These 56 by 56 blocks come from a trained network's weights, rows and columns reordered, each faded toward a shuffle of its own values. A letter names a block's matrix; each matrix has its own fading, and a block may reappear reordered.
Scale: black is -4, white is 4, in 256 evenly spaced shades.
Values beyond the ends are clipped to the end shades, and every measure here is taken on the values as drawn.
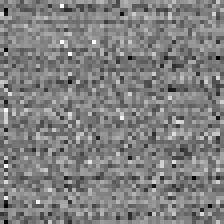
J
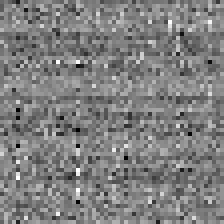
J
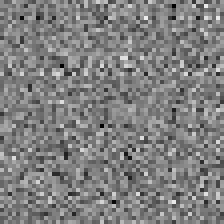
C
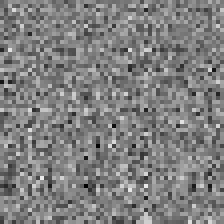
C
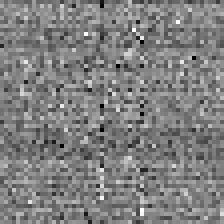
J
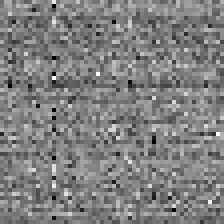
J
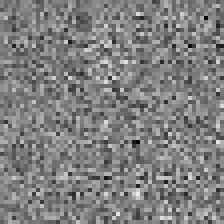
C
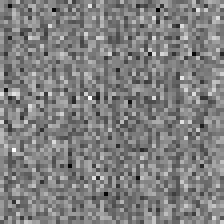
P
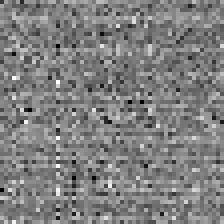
J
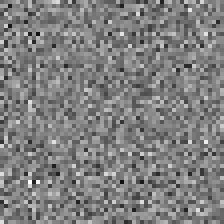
C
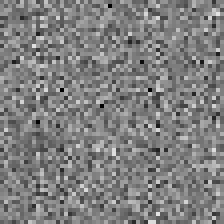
C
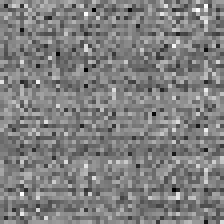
J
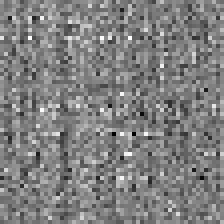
P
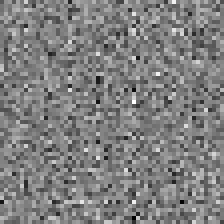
C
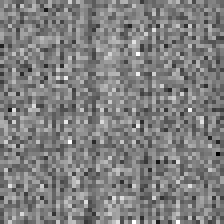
P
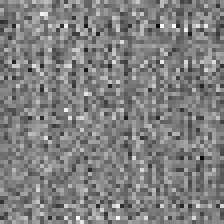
P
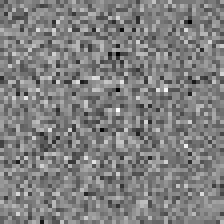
C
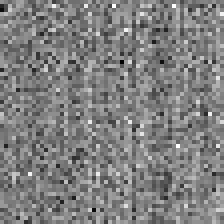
P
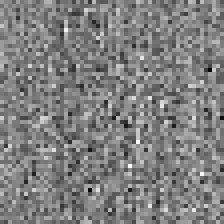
P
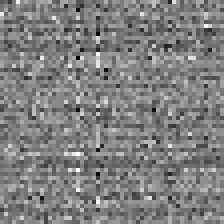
J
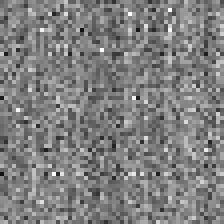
P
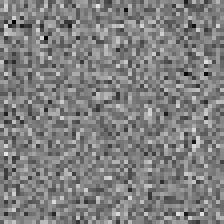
C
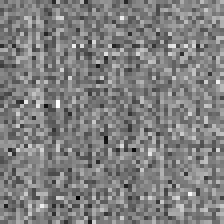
P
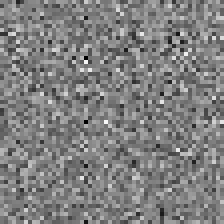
C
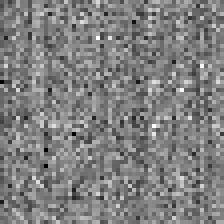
P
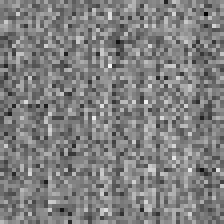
P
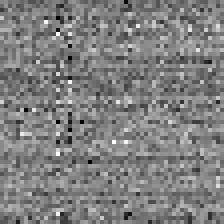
J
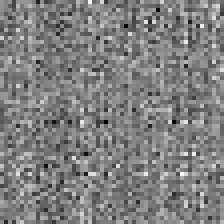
P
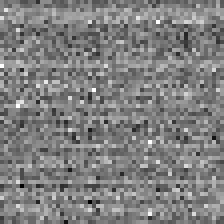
J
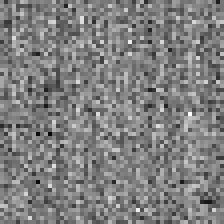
P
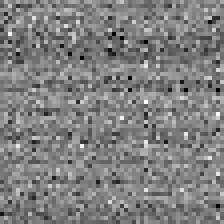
J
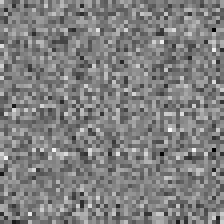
C
